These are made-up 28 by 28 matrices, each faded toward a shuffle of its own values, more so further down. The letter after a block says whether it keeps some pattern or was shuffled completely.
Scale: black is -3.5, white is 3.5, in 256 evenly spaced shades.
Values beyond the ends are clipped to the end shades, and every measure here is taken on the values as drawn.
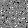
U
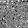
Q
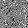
U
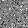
U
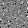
U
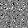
Q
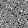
U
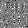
Q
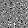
Q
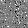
U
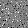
U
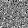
U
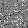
Q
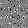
Q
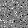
Q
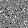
U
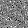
U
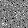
U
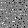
Q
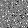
U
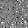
Q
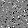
U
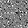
Q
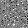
Q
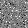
U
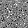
U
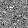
U
